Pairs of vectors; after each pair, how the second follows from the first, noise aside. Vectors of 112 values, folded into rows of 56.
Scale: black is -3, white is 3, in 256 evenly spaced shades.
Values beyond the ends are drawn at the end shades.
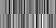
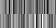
copied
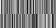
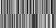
copied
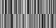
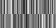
negated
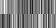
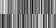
copied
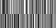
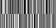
negated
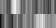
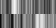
copied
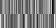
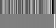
partly zeroed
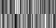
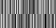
sign-scrambled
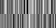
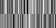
copied
